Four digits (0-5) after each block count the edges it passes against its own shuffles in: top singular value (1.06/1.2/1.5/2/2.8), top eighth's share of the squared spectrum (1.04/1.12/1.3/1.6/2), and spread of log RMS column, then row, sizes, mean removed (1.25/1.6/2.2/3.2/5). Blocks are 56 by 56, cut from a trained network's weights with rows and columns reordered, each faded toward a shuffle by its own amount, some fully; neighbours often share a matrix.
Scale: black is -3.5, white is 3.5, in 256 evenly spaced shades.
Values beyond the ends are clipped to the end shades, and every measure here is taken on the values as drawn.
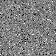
1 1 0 1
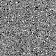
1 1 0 1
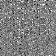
2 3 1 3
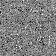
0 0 0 0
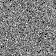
0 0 0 0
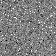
0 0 0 0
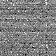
3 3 1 1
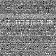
4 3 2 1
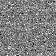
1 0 0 0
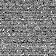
3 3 1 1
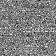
2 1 0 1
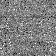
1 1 0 0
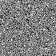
0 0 0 0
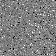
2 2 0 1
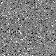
2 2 0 1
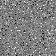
2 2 0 1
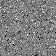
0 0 0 0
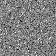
1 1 0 0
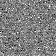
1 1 0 0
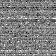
4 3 1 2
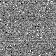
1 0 0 0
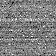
3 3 0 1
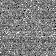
2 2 0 0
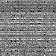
4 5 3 3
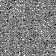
1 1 0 0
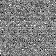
2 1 0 0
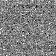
1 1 0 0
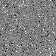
1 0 0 0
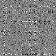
3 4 2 2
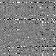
3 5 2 3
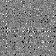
3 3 1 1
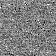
1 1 0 0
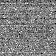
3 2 0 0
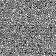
1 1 0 0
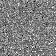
0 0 0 0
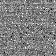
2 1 0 0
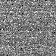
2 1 0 0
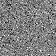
2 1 0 0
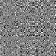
4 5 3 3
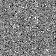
1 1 0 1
